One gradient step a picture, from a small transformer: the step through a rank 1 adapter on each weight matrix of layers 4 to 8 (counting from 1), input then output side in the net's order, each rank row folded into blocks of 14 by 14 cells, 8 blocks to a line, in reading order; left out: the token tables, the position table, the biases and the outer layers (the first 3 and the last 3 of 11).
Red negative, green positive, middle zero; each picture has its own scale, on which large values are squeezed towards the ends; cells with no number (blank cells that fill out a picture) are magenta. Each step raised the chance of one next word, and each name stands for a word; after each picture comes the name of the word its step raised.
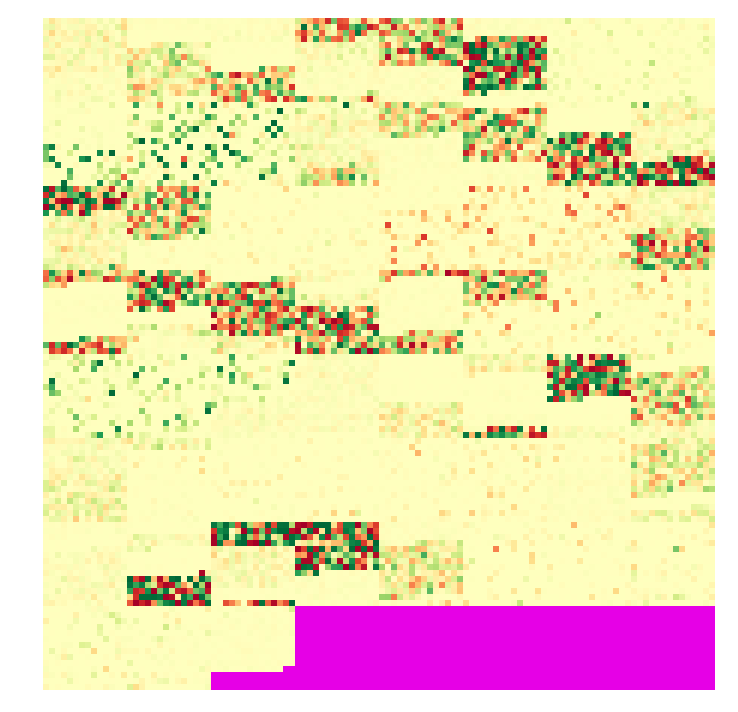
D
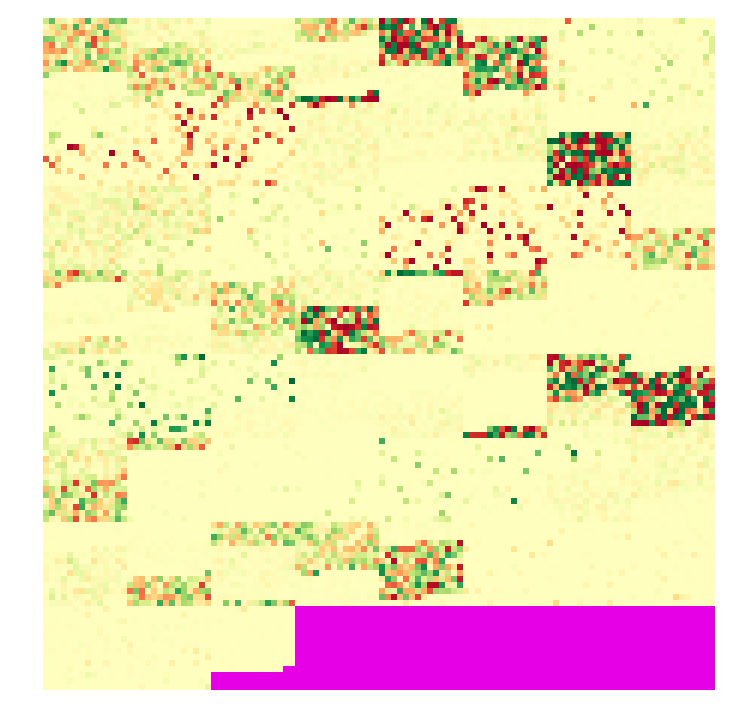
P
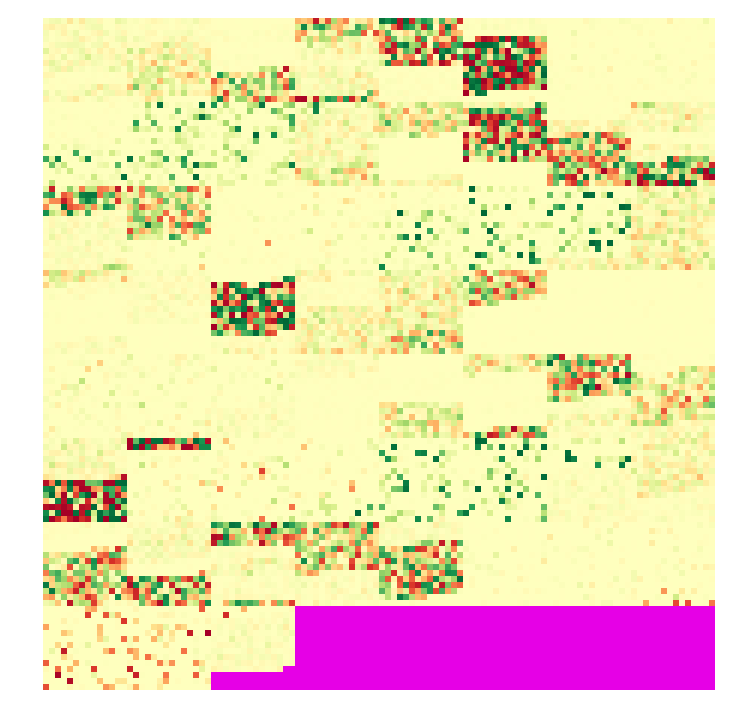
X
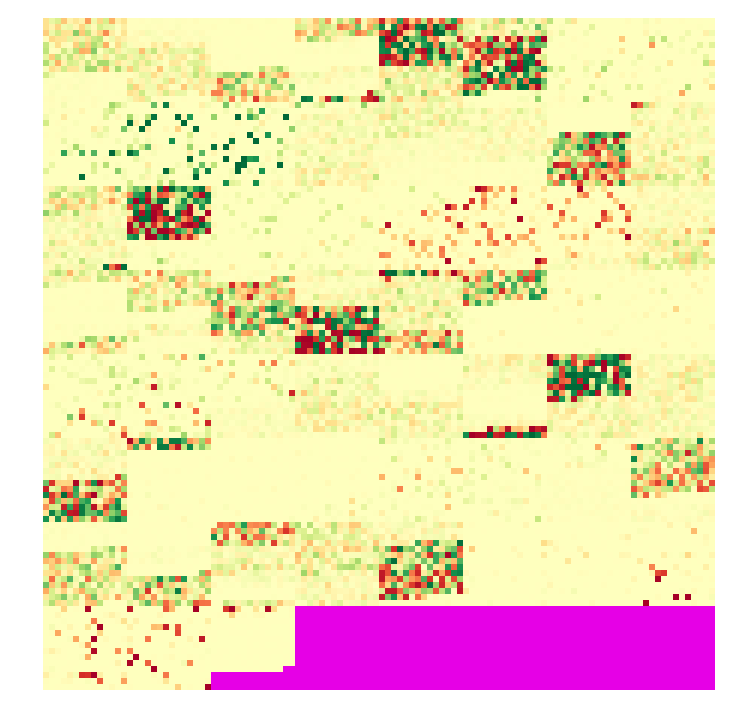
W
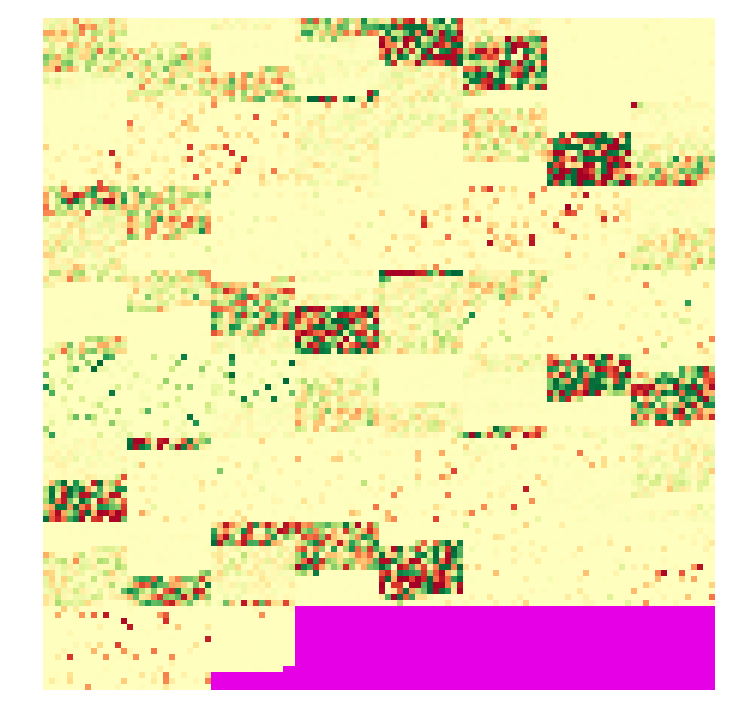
P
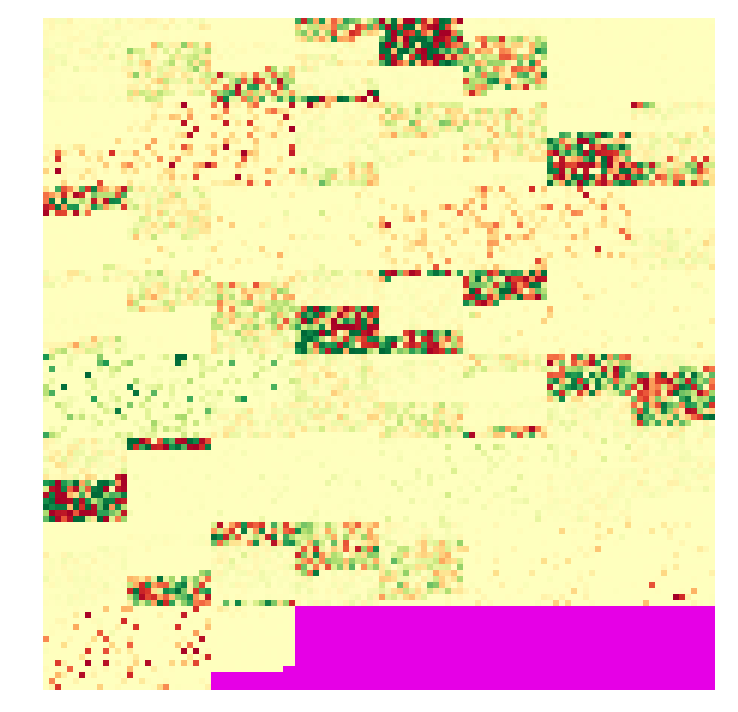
P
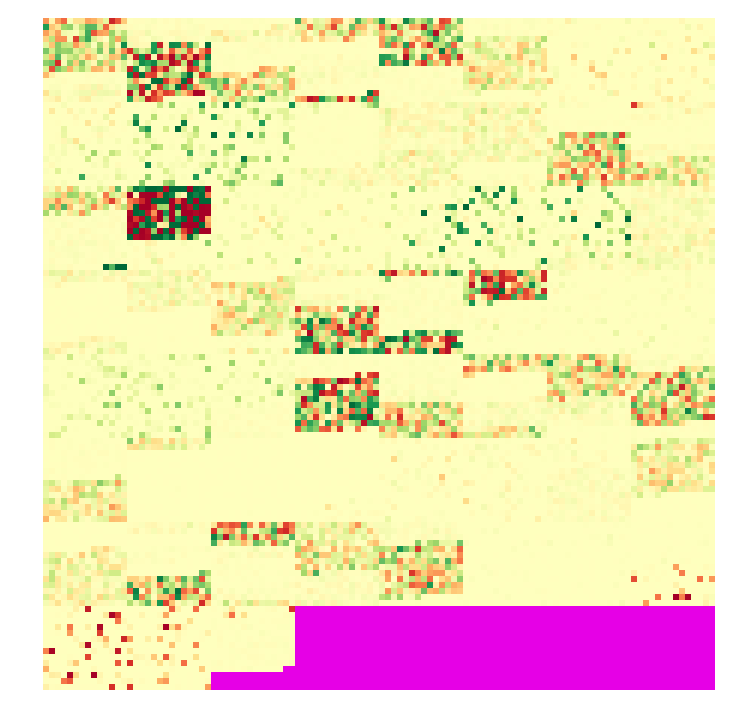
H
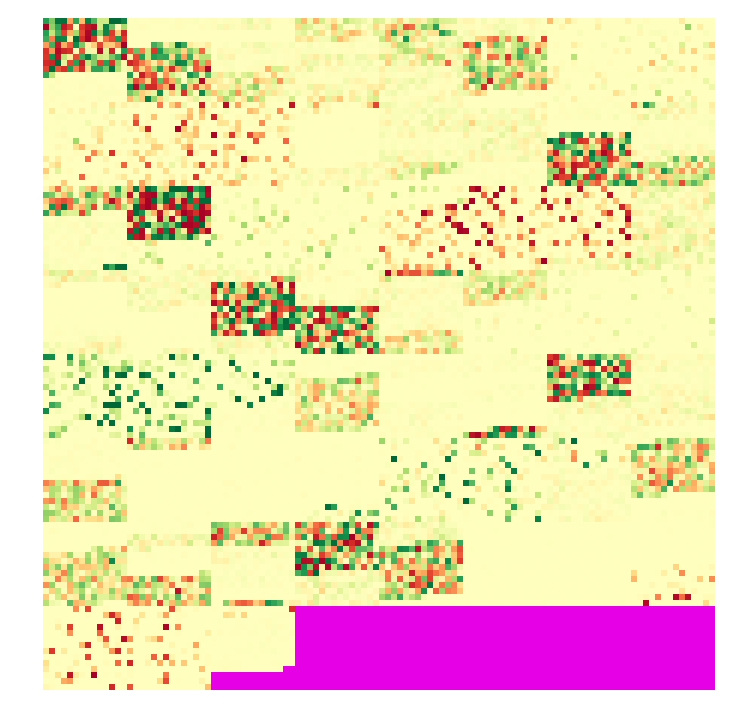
D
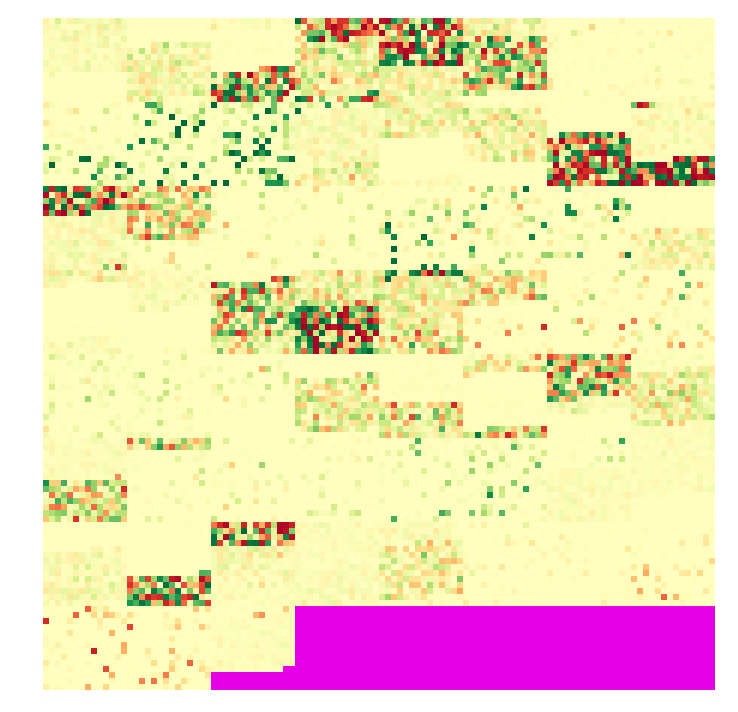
H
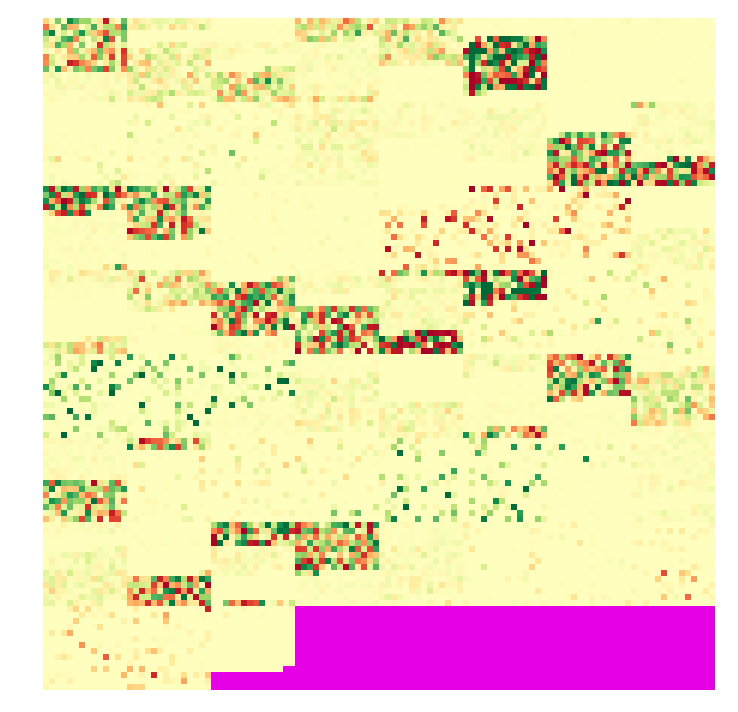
D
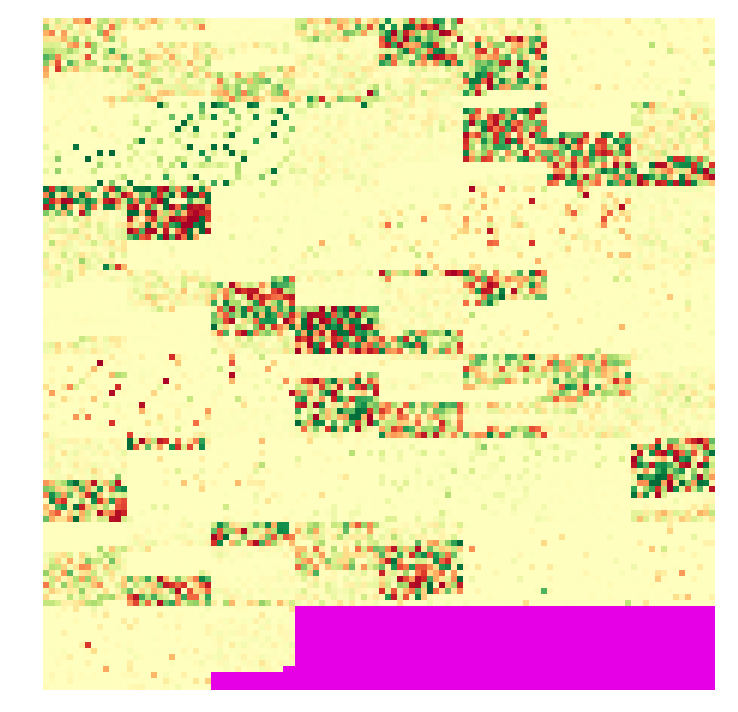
W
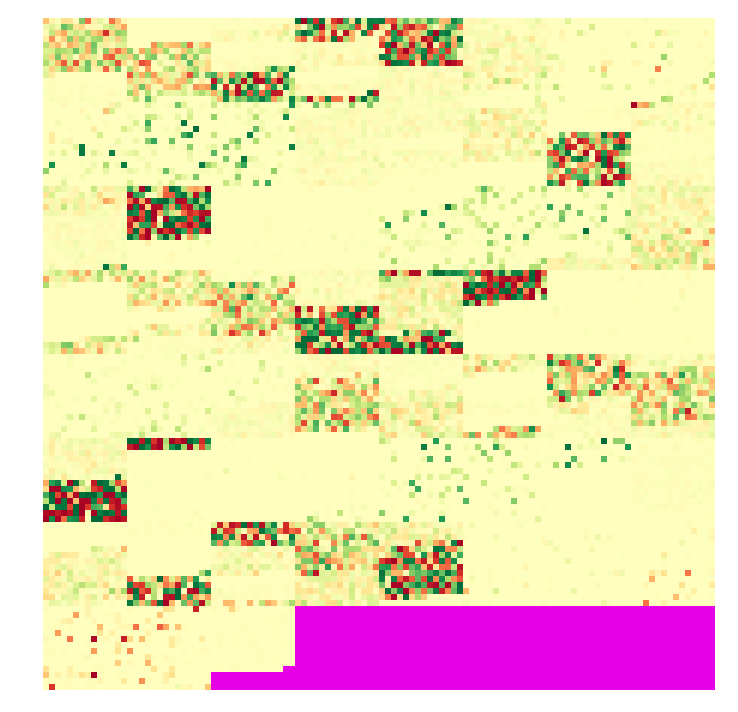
H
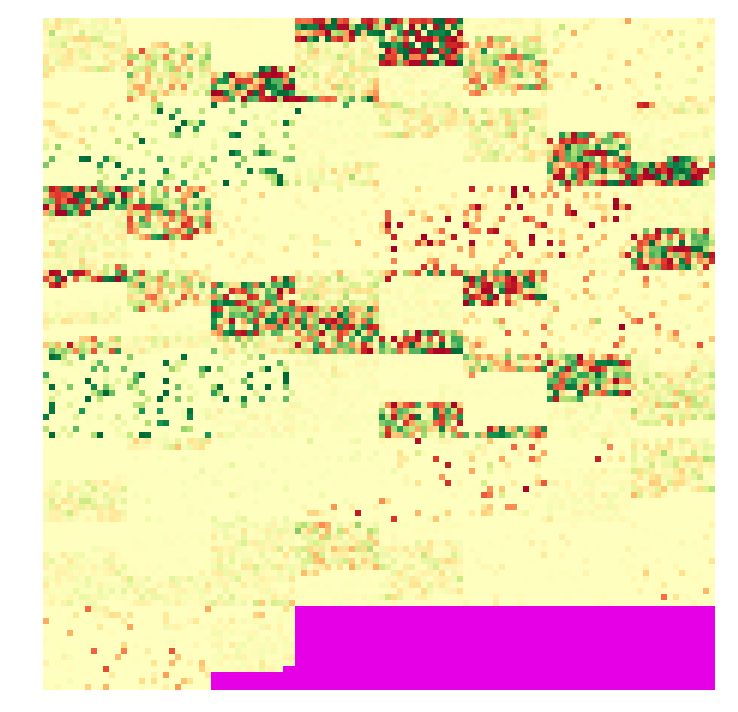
W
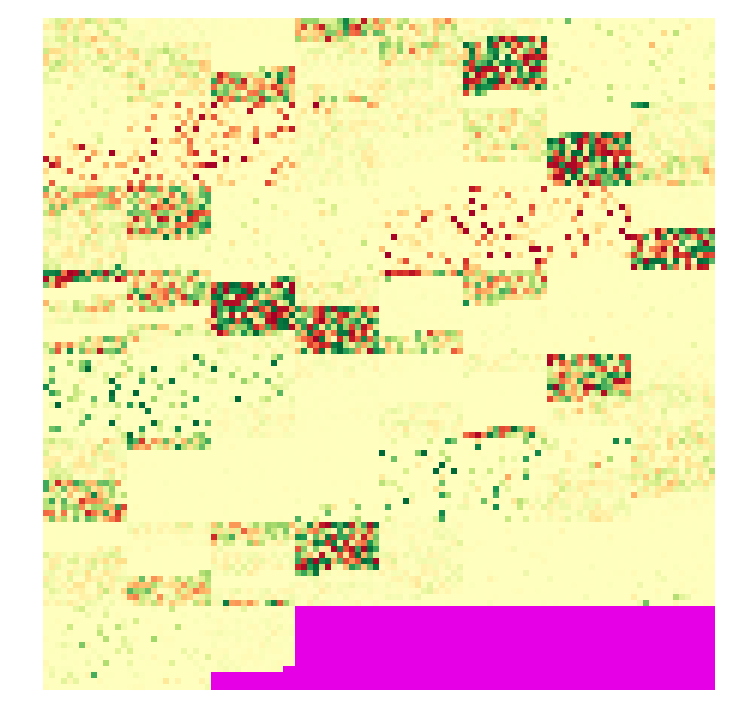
D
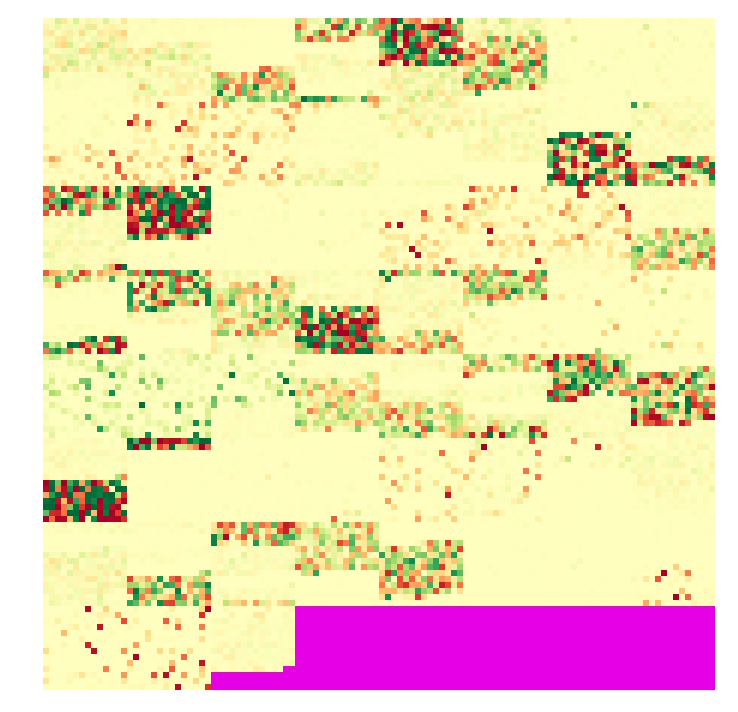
P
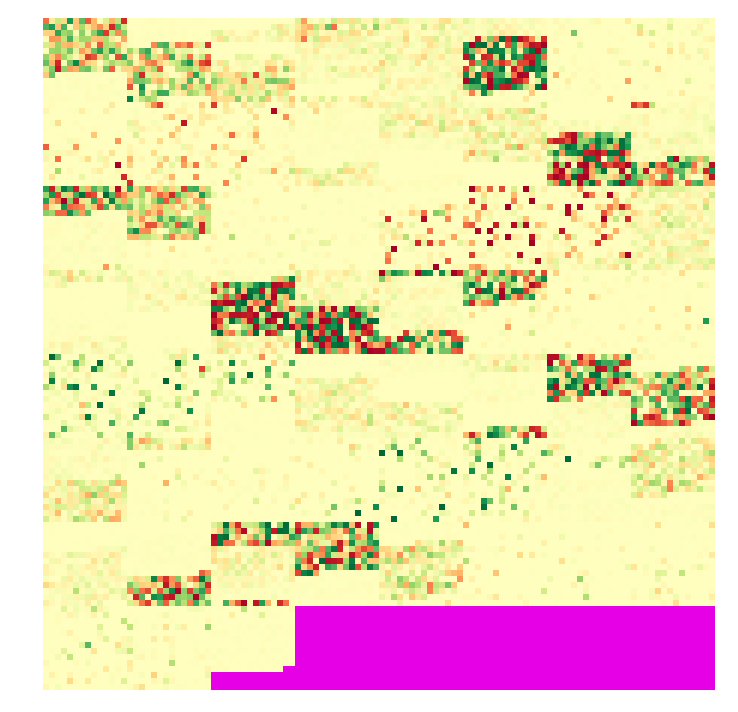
D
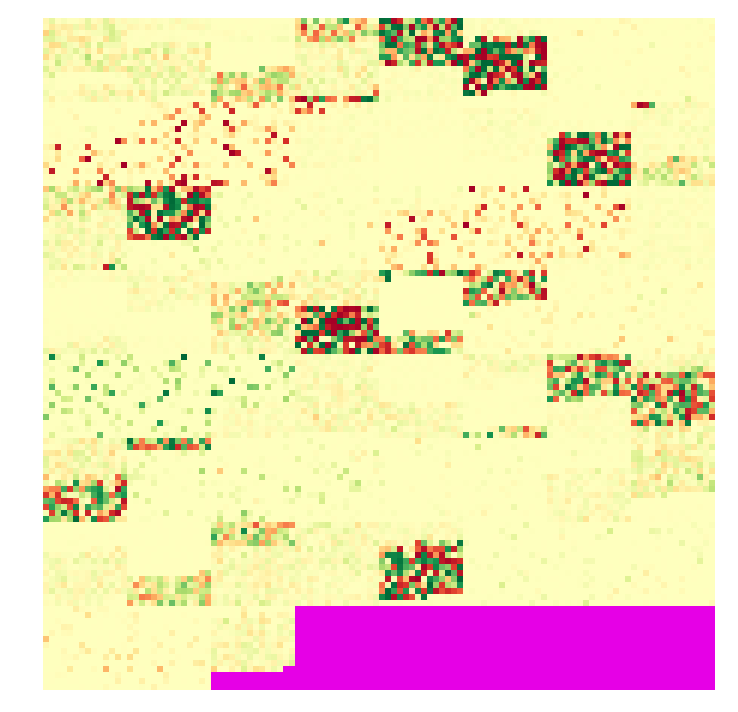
P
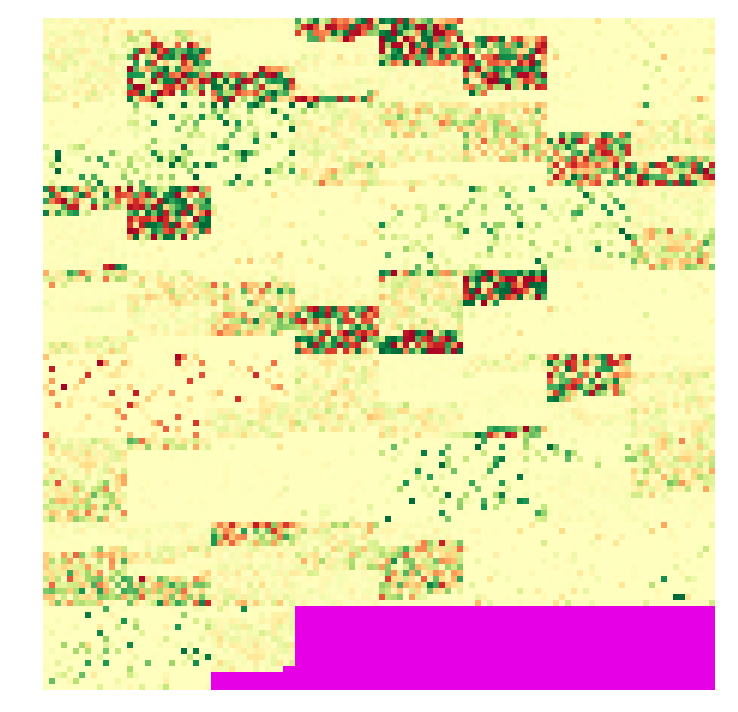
H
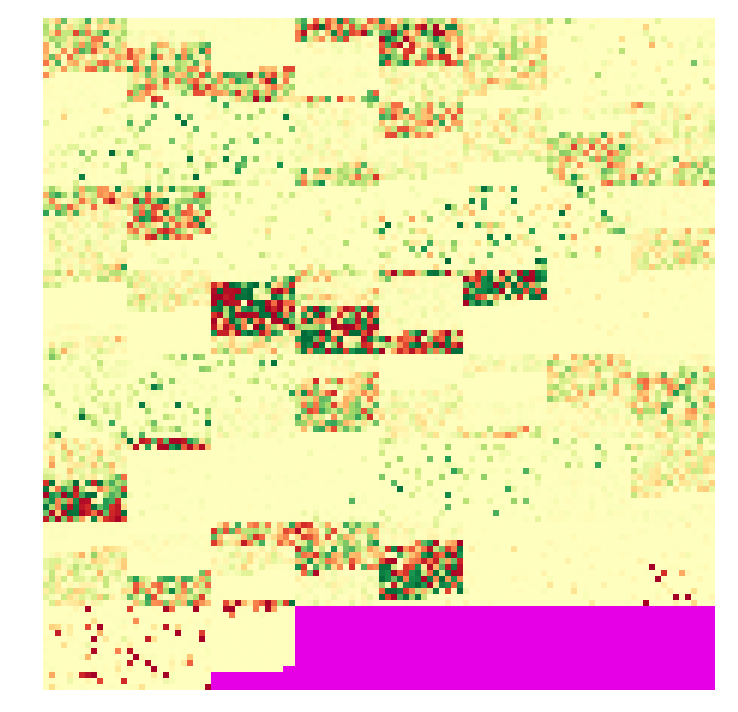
X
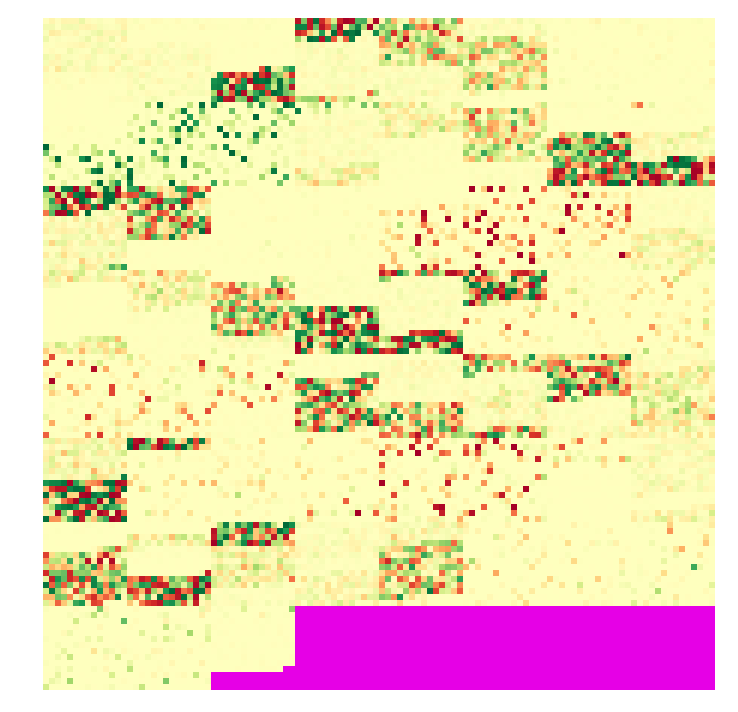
W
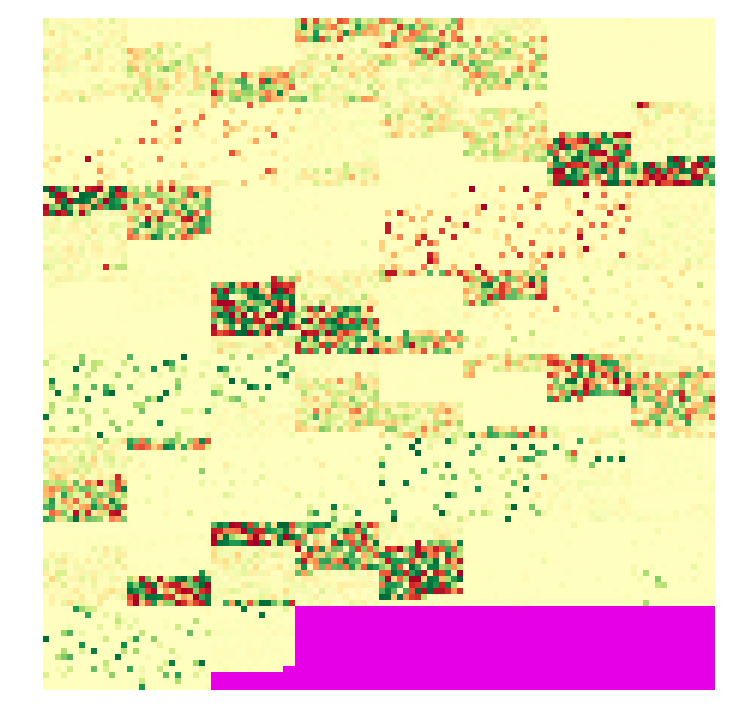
D
